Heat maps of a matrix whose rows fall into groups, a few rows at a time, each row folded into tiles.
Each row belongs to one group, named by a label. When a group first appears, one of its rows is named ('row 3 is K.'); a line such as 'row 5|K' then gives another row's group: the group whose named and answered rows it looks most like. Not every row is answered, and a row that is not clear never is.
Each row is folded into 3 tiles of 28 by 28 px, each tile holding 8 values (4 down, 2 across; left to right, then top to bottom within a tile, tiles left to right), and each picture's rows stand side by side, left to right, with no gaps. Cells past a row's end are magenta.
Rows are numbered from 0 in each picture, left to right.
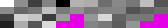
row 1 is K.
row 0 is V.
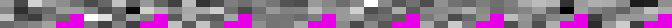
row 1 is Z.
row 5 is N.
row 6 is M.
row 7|V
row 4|Z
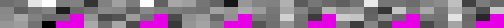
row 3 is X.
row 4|Z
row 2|V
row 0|M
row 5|X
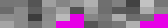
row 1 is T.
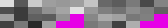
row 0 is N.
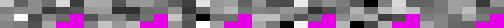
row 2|N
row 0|K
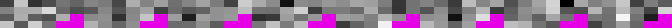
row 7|X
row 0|N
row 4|M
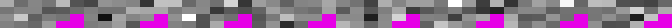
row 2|K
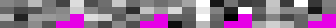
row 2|X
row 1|Z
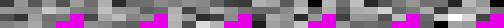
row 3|V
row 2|N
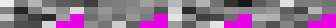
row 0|N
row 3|Z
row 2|N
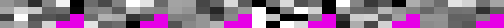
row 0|K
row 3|N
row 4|V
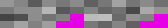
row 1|Z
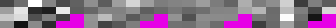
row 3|X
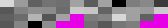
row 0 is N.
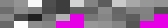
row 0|M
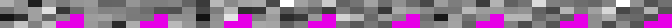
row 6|Z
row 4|Z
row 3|M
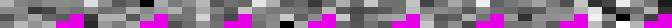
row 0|T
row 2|X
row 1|V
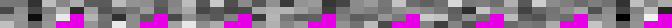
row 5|Z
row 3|K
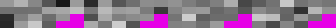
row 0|V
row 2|K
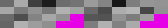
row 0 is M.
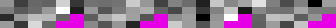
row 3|V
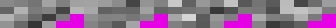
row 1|T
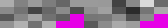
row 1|T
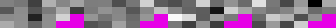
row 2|Z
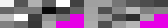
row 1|N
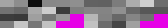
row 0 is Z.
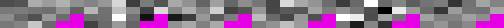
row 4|Z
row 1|X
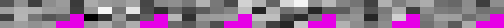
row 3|M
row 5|V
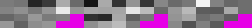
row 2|Z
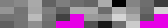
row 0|X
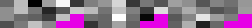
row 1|X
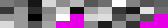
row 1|Z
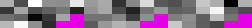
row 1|T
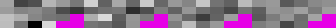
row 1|K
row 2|M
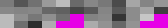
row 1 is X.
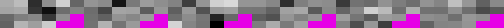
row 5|M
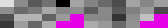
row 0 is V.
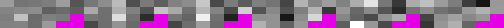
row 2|X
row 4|M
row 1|X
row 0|K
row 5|V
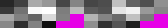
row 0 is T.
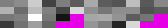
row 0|X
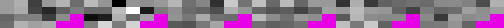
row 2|T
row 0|T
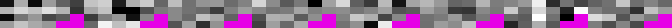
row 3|V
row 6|X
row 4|V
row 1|T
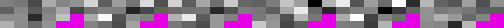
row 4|K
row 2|K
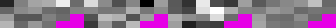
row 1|V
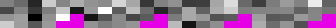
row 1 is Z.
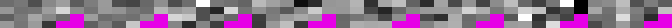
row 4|T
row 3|V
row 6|K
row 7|X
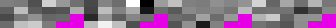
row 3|K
